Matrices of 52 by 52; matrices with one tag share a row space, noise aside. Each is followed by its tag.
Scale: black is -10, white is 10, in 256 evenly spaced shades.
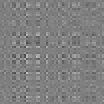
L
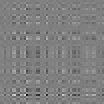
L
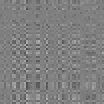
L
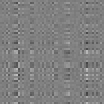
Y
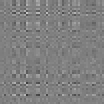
L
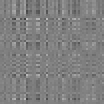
L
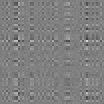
Y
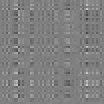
Y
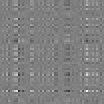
Y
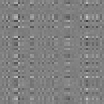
Y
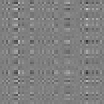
Y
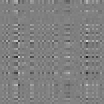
Y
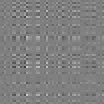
L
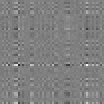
Y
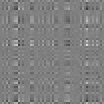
Y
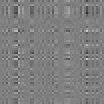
Y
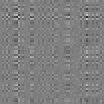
Y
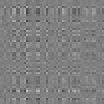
L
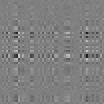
Y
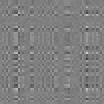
Y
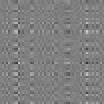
Y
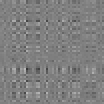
L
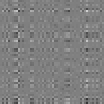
Y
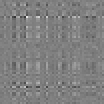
L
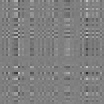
Y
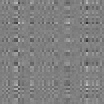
Y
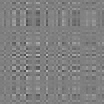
L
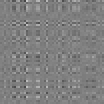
L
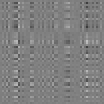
Y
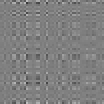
L
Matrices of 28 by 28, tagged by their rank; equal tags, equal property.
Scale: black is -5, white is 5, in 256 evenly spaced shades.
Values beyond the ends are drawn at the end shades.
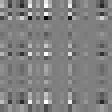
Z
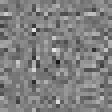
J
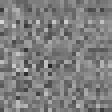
J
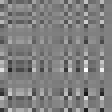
Z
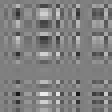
Z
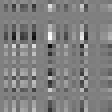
Z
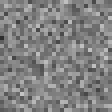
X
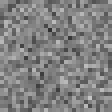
X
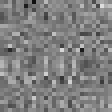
J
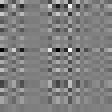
Z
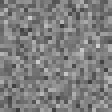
X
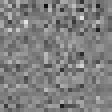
J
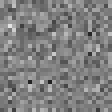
J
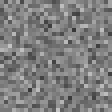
X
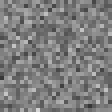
X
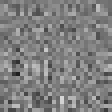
J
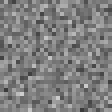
X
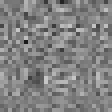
J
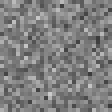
X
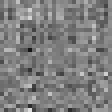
J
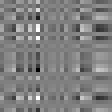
Z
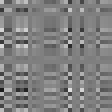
Z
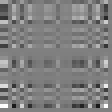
Z
